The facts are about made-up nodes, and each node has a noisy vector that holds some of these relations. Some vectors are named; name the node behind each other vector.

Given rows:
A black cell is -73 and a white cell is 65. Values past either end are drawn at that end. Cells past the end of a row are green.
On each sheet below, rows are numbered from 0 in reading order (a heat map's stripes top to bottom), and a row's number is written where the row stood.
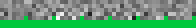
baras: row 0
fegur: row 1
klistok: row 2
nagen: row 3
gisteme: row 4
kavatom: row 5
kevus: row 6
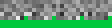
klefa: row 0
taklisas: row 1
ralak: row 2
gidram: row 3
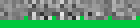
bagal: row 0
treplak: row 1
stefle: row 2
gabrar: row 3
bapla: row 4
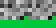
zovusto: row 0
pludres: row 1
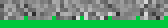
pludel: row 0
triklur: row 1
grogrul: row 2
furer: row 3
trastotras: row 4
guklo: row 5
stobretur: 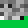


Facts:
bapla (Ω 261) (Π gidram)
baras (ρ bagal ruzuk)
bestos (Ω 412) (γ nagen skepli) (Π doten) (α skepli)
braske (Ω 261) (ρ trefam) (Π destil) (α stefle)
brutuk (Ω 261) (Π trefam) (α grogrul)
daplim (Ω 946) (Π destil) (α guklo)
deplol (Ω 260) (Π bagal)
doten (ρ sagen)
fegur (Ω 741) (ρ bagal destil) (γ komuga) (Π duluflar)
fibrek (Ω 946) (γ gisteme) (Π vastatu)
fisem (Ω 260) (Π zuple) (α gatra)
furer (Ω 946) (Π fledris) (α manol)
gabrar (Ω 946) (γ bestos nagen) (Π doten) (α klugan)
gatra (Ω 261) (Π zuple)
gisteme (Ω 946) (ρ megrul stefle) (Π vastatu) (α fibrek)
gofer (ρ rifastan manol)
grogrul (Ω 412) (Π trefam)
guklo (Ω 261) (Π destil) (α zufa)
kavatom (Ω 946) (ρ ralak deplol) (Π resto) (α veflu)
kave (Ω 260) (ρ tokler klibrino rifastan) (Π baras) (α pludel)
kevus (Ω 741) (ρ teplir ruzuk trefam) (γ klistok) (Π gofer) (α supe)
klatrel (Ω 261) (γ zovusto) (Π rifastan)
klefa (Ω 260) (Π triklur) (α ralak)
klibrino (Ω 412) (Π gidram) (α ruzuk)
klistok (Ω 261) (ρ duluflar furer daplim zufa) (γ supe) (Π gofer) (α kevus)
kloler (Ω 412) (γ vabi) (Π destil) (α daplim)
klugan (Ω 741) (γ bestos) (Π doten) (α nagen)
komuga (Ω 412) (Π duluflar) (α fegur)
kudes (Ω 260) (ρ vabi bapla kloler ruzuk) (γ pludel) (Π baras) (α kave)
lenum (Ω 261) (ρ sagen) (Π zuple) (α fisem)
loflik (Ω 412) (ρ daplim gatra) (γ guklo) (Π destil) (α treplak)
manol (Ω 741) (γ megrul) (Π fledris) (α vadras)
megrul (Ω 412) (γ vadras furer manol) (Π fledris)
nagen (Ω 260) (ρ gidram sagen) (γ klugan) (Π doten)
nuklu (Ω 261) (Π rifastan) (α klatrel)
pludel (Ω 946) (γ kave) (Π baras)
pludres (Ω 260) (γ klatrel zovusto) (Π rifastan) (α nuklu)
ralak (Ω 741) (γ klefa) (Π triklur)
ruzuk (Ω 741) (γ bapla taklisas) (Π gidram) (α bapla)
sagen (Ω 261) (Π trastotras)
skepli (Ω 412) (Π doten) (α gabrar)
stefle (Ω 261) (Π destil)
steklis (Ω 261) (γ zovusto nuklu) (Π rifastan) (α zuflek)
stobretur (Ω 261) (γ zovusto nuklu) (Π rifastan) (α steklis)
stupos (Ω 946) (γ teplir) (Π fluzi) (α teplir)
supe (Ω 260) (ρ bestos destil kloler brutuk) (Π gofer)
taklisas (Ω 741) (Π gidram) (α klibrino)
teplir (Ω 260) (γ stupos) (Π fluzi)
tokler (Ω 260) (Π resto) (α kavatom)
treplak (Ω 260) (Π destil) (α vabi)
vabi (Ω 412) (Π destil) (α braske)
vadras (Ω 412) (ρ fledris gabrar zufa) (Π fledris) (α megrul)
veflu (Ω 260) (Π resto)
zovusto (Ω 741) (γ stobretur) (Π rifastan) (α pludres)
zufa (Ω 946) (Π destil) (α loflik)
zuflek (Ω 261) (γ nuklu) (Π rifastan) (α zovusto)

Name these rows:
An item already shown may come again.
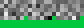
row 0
kloler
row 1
klatrel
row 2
kudes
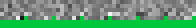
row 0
gisteme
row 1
fisem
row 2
brutuk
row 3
sagen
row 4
kevus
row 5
fibrek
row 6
komuga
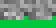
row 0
supe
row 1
veflu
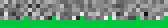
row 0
guklo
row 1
nuklu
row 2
lenum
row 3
vadras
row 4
manol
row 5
doten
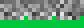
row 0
bestos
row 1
bestos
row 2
destil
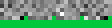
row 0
pludres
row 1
ruzuk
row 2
teplir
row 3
rifastan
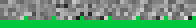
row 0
klibrino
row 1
trefam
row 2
zovusto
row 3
klugan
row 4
klibrino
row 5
megrul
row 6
tokler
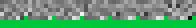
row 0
klefa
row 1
gatra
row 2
komuga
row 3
kave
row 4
deplol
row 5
deplol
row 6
pludres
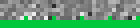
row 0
skepli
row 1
stupos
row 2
sagen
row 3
duluflar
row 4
megrul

